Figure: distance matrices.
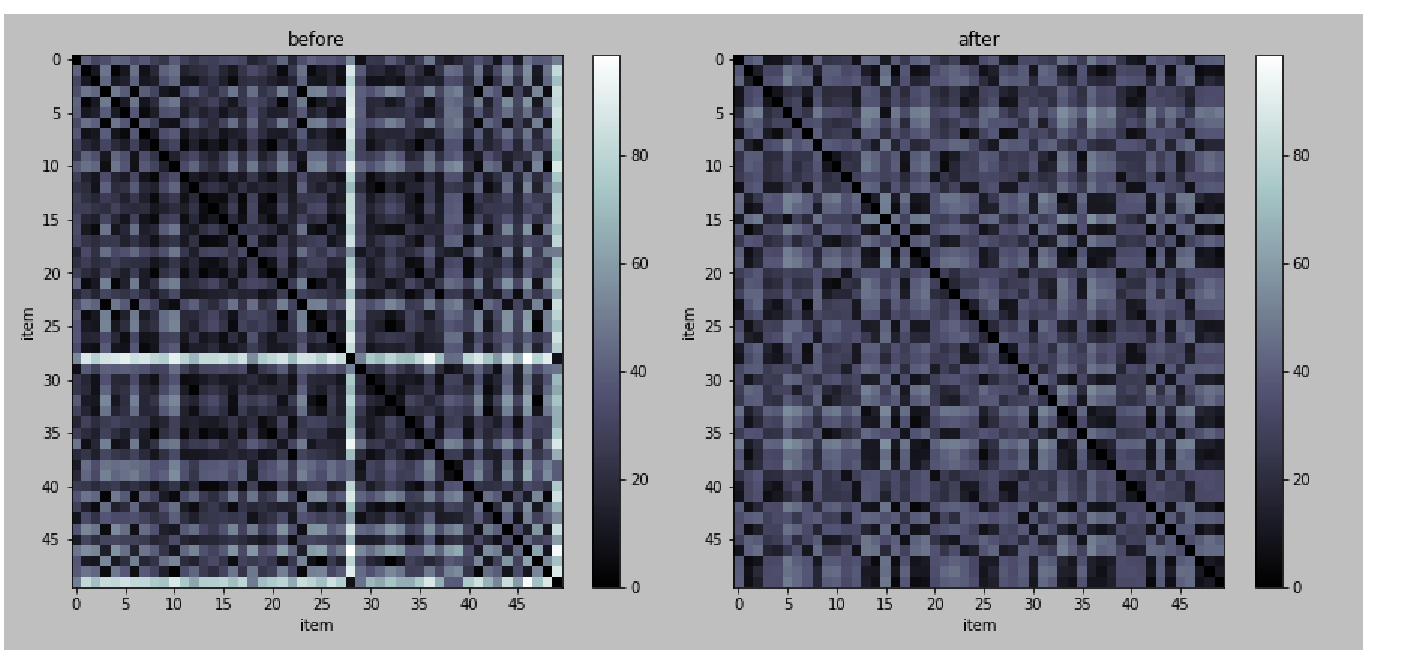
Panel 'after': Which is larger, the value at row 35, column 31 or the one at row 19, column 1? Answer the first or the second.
the first
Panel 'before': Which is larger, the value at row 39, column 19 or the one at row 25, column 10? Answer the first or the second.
the second
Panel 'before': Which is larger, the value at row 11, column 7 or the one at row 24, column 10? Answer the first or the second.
the second
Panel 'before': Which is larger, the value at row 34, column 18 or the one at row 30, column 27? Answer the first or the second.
the first
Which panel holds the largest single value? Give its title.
before
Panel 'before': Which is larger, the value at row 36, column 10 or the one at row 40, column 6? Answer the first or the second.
the first
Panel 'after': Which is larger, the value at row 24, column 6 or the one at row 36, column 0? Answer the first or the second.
the second
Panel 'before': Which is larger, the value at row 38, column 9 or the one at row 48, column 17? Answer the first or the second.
the first
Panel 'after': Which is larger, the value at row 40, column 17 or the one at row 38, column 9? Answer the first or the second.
the second
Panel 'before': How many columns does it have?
50
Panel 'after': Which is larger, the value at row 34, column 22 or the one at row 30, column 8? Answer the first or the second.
the first
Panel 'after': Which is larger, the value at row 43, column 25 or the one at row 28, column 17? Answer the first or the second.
the first
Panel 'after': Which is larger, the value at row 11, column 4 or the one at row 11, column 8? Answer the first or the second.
the second
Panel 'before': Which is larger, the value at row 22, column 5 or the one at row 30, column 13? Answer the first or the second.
the first
